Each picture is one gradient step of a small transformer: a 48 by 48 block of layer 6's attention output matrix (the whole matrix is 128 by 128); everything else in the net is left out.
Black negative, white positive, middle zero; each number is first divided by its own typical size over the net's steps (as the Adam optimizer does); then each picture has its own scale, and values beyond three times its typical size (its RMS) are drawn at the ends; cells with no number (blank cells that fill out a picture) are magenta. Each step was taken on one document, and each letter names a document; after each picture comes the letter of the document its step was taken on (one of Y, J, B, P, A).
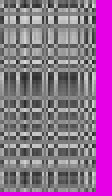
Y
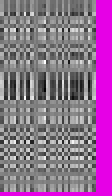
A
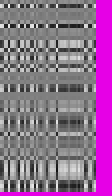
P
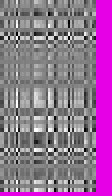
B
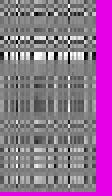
B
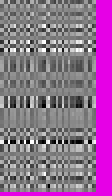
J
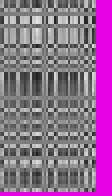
Y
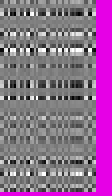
J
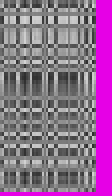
Y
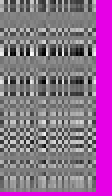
A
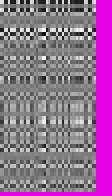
A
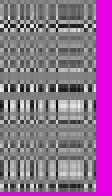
P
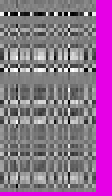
B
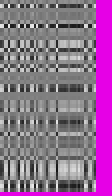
P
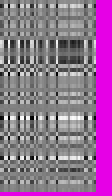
P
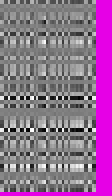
A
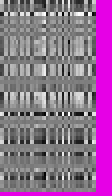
A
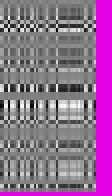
P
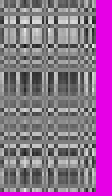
Y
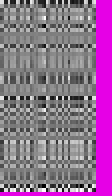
A
